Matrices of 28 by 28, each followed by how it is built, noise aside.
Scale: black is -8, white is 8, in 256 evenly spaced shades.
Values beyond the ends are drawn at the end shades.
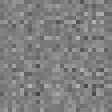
low rank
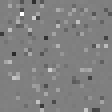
sparse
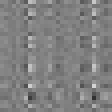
low rank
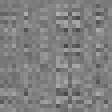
low rank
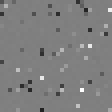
sparse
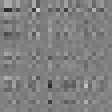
low rank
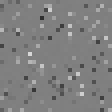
sparse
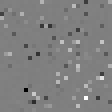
sparse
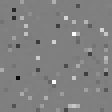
sparse
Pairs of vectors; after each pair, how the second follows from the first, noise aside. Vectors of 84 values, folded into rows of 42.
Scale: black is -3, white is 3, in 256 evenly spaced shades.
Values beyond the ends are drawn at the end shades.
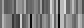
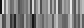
shuffled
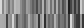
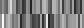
shuffled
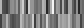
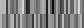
sign-scrambled
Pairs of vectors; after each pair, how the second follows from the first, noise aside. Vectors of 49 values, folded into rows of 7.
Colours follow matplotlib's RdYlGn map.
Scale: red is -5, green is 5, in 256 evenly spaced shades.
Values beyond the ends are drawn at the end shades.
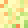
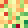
scaled up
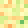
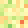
negated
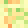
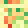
scaled up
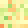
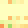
partly zeroed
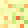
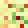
scaled up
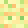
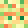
scaled up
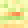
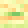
negated
